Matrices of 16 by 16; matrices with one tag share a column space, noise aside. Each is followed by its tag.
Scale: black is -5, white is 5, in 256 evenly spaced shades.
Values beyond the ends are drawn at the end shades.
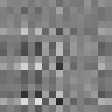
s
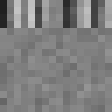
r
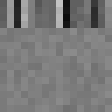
r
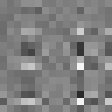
s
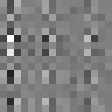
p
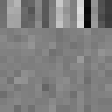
r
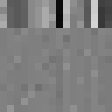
r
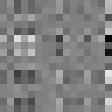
p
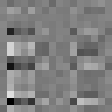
s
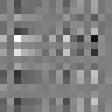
p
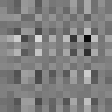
p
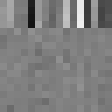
r
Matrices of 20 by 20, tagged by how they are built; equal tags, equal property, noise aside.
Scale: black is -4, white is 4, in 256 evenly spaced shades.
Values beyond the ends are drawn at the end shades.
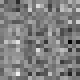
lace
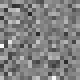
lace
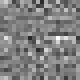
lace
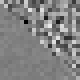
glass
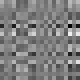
lace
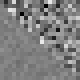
glass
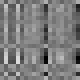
lace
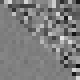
glass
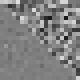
glass
